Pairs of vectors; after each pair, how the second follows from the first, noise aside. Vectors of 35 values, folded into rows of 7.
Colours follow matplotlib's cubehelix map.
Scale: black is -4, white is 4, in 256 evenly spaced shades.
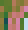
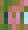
wrapped around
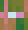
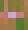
shrunk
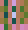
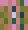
reversed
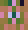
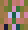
reversed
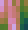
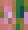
wrapped around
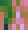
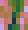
wrapped around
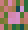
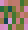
wrapped around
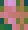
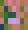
wrapped around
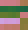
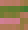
shrunk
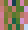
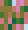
sign-scrambled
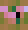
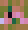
reversed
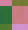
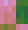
reversed
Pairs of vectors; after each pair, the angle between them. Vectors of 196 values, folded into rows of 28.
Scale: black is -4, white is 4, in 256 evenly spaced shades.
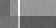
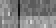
nearly opposite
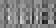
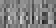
nearly parallel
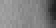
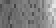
nearly opposite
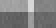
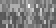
partly aligned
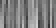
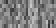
partly aligned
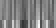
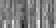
nearly parallel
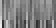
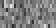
orthogonal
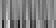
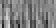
nearly parallel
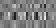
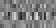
nearly opposite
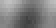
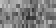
partly aligned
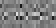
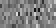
partly aligned
